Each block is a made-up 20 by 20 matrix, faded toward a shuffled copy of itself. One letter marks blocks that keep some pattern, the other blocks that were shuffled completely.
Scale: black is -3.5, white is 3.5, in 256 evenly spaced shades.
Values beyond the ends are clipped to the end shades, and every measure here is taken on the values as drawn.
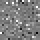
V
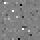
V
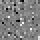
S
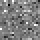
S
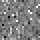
V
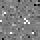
V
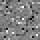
V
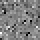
V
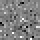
V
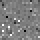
V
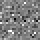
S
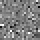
S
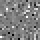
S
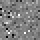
V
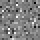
V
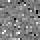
V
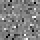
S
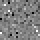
V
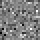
V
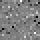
V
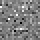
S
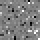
V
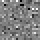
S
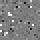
V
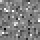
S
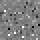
V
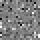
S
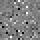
V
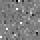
V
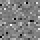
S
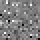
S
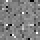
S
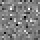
S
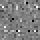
S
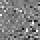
S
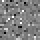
V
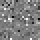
S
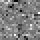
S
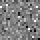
V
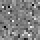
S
